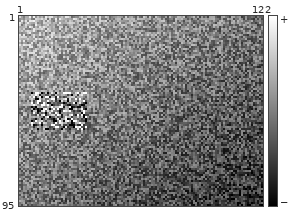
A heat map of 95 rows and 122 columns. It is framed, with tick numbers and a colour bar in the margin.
Odd patch: rougher, in the middle left. Histogram: bell-shaped. Slope: up to the top left. Roughest part: middle left. Ninth with the lowest average: bottom right.
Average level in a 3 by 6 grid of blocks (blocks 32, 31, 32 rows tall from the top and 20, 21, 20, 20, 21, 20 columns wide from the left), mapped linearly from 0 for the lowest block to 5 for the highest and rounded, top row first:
544332 / 433221 / 322110
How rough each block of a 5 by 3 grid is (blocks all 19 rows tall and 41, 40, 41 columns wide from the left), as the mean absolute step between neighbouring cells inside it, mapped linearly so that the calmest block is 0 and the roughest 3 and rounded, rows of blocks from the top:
0 0 0
0 0 0
3 0 0
0 0 0
0 0 0
